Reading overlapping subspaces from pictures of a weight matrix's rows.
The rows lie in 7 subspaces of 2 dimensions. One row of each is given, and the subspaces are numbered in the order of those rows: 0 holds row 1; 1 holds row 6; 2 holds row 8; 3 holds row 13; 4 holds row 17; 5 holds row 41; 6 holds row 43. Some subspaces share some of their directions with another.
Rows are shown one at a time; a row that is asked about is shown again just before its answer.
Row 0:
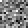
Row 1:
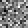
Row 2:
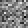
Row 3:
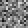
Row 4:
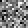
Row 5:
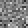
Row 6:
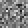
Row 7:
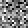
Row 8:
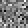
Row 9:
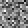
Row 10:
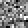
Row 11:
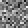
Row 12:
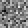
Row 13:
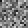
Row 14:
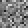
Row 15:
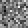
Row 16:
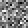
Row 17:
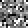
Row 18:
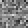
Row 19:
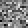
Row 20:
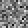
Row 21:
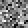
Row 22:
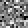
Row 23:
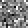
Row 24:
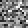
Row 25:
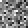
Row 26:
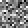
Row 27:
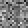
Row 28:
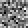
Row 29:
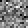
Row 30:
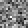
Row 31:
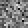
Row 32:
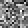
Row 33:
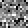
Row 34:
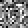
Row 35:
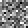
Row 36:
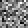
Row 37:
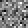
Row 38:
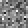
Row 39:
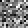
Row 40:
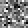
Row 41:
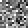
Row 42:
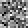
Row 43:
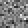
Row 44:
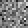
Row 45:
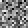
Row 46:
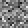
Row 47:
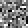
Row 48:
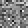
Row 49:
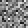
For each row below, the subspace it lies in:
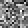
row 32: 1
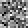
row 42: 0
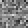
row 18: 4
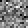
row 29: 6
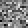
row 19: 2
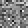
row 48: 1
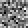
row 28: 0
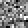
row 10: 6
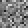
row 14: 2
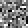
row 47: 2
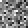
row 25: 5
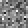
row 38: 5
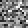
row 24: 2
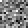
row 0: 5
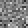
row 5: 2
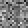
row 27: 1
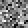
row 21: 5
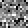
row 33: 4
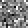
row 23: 4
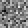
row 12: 0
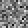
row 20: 3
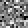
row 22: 6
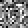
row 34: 1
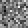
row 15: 0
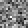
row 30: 5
